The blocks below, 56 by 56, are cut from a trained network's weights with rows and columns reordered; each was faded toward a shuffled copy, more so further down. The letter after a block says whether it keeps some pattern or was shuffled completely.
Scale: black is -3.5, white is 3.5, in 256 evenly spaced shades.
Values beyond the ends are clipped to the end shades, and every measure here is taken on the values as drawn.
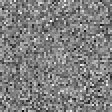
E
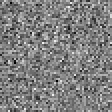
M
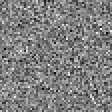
E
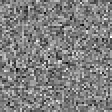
M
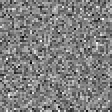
M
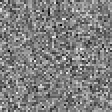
M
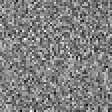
M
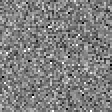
E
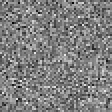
M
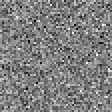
E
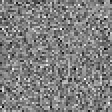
M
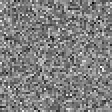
E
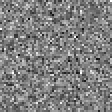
M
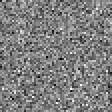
E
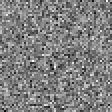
M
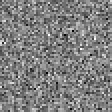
M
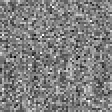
M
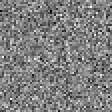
M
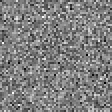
M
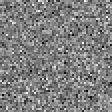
M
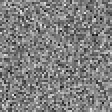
E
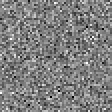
E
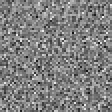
M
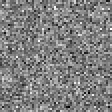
E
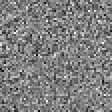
M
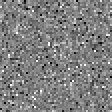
E
